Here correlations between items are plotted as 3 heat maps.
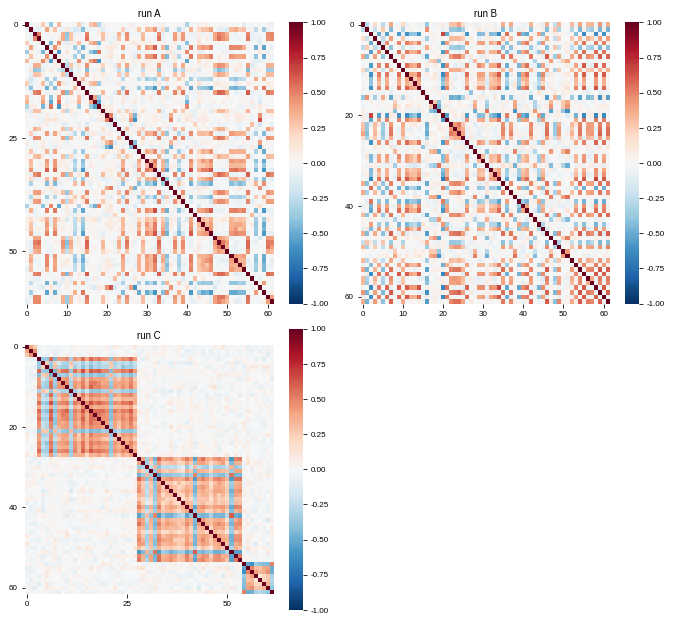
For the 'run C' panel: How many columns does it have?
62
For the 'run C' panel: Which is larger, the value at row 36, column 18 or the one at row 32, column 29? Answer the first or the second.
the first
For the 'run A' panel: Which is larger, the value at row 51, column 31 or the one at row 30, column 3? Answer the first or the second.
the first
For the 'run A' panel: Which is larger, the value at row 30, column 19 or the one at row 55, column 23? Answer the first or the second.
the second
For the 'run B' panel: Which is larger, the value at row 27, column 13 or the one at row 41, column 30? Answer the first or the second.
the second
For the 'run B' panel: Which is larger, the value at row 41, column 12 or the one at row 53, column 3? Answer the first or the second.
the first
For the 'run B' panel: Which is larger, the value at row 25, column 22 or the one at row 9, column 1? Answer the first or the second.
the first
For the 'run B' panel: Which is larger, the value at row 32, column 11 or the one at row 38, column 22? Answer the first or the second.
the first
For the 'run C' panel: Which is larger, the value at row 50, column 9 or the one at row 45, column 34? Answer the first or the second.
the second
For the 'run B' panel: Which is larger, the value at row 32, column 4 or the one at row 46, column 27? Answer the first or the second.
the first
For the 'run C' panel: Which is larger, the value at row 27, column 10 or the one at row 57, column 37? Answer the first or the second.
the first
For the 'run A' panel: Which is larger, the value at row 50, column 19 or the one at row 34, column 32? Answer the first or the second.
the second
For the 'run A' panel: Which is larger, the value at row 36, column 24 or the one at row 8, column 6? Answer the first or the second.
the first
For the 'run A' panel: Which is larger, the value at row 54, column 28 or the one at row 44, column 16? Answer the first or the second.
the first
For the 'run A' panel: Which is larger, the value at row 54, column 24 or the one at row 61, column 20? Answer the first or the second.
the first
